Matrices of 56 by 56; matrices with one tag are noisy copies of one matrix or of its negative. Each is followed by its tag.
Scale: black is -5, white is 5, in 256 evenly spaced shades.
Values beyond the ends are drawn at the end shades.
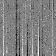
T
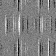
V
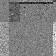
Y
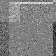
Y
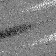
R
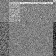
Y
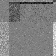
Y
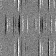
V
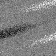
R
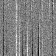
T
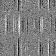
V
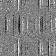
V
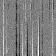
T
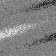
R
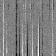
T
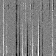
T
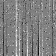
T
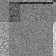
Y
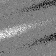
R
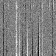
T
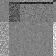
Y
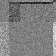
Y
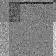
Y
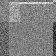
Y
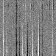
T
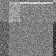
Y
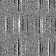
V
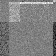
Y
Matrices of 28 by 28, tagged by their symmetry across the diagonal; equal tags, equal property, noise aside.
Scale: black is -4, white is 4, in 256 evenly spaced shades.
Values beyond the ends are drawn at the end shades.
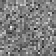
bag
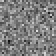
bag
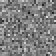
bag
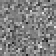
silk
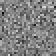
bag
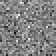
bag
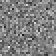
silk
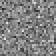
bag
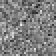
silk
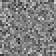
silk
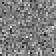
bag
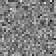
bag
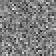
bag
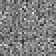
bag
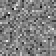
silk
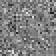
silk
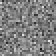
silk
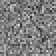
bag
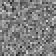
silk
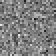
silk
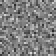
silk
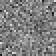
silk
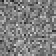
bag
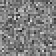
silk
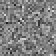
silk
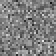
bag
